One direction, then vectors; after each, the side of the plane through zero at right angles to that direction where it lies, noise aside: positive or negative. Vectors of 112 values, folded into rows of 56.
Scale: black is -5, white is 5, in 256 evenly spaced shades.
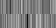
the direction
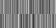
positive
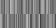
negative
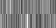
negative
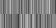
negative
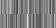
negative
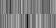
positive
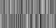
negative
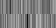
positive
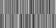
positive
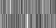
negative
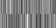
negative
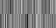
positive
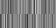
positive
